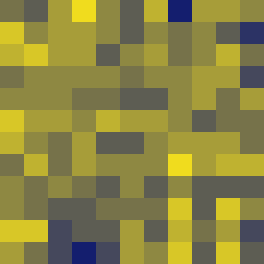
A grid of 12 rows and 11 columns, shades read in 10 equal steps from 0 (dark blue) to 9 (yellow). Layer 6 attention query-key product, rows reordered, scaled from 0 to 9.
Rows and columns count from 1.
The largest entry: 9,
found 2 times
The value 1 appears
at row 2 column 11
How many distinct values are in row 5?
4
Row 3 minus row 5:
2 3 1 2 -1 2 3 -1 -1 3 -2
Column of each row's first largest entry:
4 1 2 9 9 1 1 8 1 8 1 8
